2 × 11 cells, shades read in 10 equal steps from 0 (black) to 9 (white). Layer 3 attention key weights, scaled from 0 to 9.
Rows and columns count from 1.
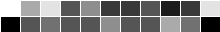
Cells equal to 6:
2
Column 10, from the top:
2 4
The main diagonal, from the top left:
9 3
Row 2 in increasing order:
0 0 3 3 3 3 3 4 4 5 6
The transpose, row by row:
9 0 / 6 3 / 8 4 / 3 3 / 5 3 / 2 5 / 2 3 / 3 3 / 1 6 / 2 4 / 8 0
